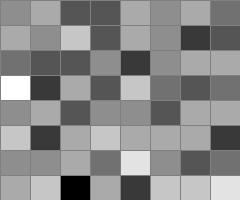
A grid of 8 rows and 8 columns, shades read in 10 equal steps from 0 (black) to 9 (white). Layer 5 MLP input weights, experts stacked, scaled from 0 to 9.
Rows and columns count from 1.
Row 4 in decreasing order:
9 7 6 4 4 3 3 2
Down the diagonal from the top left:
5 5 3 3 5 6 3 8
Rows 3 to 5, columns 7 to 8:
6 6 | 3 4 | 6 6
